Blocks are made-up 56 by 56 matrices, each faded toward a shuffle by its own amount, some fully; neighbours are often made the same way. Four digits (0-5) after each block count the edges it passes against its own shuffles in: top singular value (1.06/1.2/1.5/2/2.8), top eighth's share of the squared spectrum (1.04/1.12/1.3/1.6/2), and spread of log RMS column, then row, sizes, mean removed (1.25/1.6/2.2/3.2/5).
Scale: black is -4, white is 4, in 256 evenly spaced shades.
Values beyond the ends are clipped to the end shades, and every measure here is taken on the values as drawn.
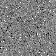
0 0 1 0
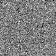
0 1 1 0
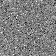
0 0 0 0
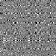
4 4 2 3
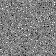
2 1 0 0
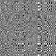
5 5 3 3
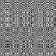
5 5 4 3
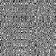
4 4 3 2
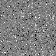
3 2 1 0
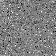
1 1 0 0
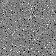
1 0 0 0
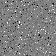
0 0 0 0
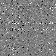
2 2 1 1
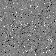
0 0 0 0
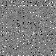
2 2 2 2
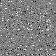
2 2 0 2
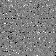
2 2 0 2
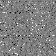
1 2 0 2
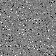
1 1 0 1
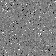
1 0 0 0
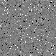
1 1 0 0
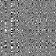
4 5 3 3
